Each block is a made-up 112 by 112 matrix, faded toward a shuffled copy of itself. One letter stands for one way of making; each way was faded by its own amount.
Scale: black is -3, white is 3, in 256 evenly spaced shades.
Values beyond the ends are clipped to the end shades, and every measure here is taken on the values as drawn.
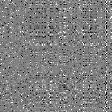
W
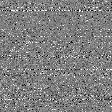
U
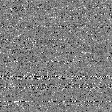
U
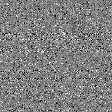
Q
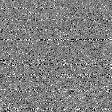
U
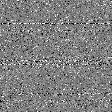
Q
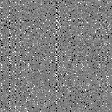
W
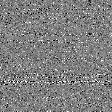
U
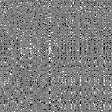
W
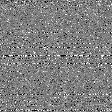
U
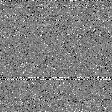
Q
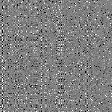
W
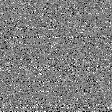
Q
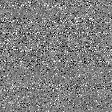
Q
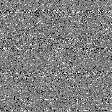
Q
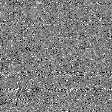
Q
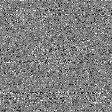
Q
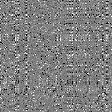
W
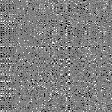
W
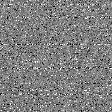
Q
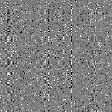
W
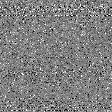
Q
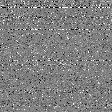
Q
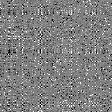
W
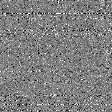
Q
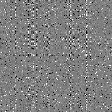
W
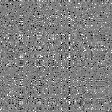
W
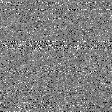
U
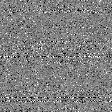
U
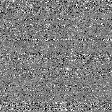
U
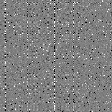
W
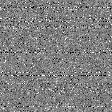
U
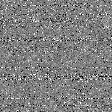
Q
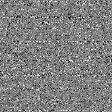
U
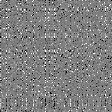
W
